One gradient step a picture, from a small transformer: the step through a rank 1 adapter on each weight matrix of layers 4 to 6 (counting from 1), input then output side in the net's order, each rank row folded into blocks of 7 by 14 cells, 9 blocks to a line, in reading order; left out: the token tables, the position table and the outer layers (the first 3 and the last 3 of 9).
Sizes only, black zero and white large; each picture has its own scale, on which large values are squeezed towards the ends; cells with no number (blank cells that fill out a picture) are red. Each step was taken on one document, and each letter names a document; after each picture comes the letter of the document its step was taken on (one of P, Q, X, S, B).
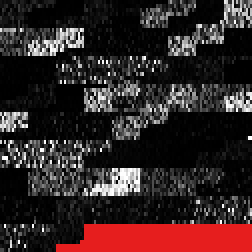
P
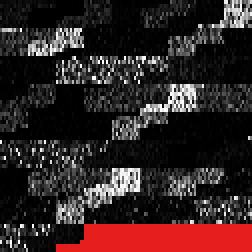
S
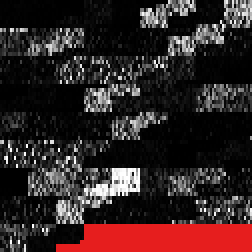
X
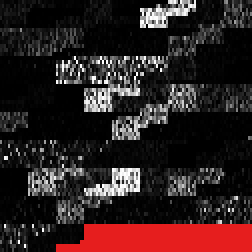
S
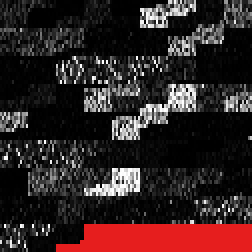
S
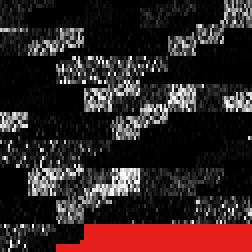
P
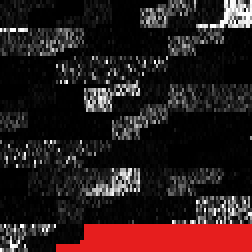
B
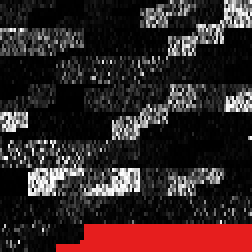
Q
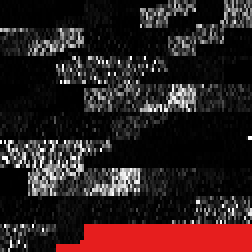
P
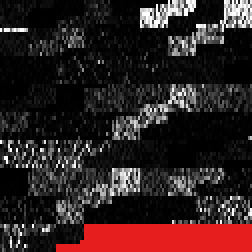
X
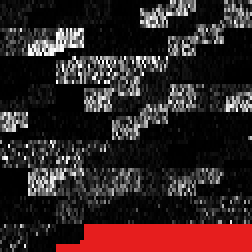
Q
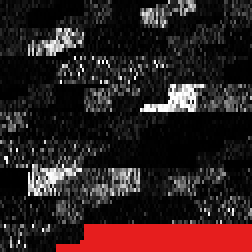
X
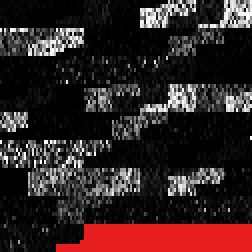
B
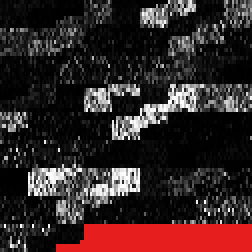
X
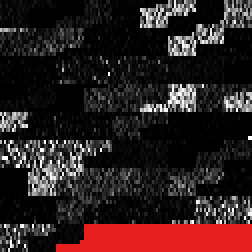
P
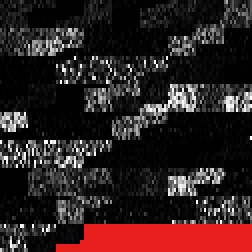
B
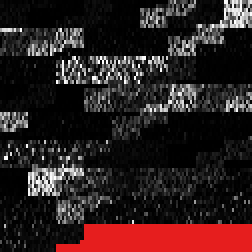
S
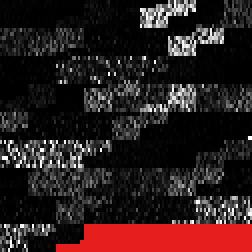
P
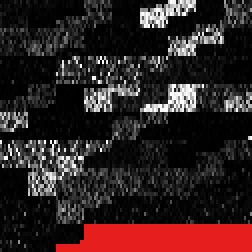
S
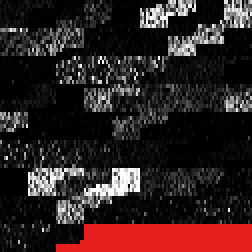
S
